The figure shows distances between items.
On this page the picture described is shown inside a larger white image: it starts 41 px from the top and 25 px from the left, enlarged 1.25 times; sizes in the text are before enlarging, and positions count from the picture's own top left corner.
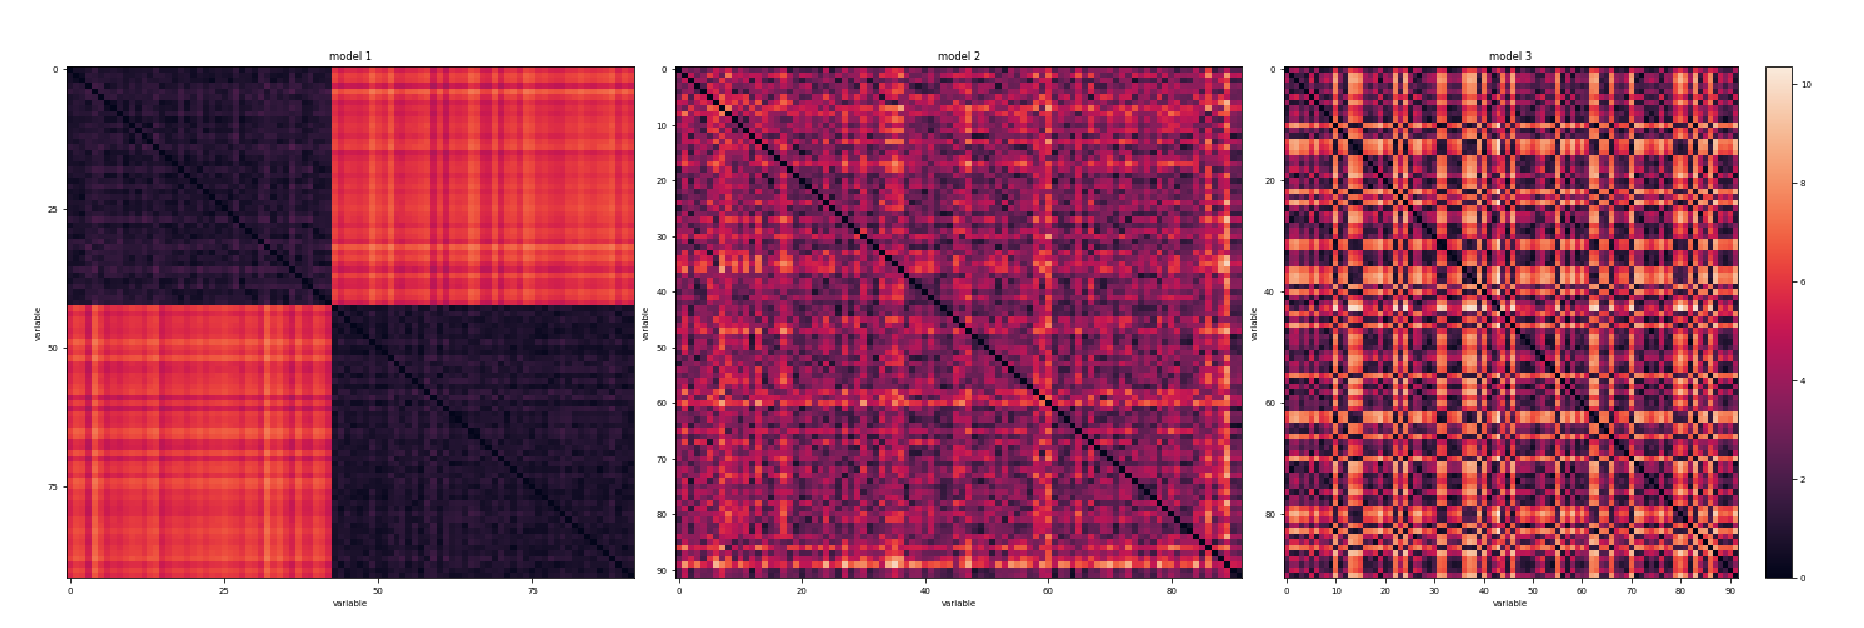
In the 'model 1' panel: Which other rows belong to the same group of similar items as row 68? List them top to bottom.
43, 44, 45, 46, 47, 48, 49, 50, 51, 52, 53, 54, 55, 56, 57, 58, 59, 60, 61, 62, 63, 64, 65, 66, 67, 69, 70, 71, 72, 73, 74, 75, 76, 77, 78, 79, 80, 81, 82, 83, 84, 85, 86, 87, 88, 89, 90, 91
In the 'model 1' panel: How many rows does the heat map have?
92
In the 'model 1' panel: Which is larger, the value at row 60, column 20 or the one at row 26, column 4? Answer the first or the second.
the first
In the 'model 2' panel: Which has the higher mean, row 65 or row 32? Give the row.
65
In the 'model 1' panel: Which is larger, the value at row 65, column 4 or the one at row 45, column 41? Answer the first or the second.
the first
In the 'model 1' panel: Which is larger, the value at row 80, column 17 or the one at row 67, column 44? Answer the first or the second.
the first
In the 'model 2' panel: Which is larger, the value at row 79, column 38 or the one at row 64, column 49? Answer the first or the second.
the first
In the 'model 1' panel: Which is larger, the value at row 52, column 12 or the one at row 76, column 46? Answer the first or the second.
the first
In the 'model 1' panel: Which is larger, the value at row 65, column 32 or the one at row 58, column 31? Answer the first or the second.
the first
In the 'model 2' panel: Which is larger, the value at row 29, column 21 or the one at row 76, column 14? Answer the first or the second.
the first
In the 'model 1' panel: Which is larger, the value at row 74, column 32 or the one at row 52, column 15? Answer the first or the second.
the first
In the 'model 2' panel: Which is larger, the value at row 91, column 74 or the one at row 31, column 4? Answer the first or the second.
the second
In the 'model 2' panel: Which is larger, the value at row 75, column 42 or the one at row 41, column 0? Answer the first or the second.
the second
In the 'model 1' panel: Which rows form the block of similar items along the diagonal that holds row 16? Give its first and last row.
0 to 42
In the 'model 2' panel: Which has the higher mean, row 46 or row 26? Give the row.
46
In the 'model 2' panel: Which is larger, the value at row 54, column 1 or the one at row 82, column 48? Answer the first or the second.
the first
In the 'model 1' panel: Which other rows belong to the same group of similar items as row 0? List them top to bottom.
1, 2, 3, 4, 5, 6, 7, 8, 9, 10, 11, 12, 13, 14, 15, 16, 17, 18, 19, 20, 21, 22, 23, 24, 25, 26, 27, 28, 29, 30, 31, 32, 33, 34, 35, 36, 37, 38, 39, 40, 41, 42
